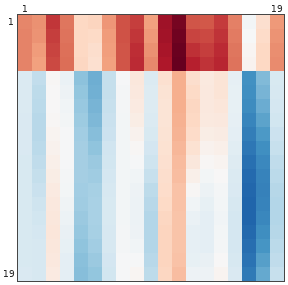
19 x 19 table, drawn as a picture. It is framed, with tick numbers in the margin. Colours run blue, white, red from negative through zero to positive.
The top middle is the ninth with the highest average. The top part is higher, up to a seam about 20% of the way down. Overall the values sit about 50% of the way up the scale.
